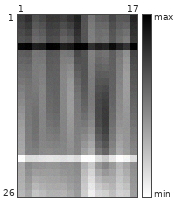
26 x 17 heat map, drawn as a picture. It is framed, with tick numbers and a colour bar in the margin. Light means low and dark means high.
On average the colour sits 50% of the way up the scale. The middle left is the smoothest part. Rows 5 and 21 stand out from the rest. Values rise toward the top. The values follow a bell shape.
